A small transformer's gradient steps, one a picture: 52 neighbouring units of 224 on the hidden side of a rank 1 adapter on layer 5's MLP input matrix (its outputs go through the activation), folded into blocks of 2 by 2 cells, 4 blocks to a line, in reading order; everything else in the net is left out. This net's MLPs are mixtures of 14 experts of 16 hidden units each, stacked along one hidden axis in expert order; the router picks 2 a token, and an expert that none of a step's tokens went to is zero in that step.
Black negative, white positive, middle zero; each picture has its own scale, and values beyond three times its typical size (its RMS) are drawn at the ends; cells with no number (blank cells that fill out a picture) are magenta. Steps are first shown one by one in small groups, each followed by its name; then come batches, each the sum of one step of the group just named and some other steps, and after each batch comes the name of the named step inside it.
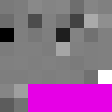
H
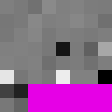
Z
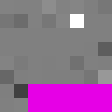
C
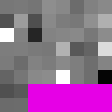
Z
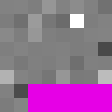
C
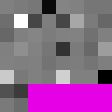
Z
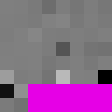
Z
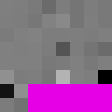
Z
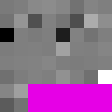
H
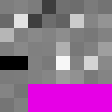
C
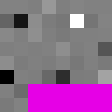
C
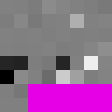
C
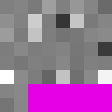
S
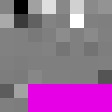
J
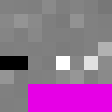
S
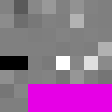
J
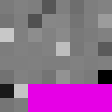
S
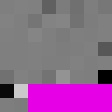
S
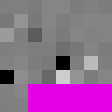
S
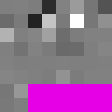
S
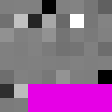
S
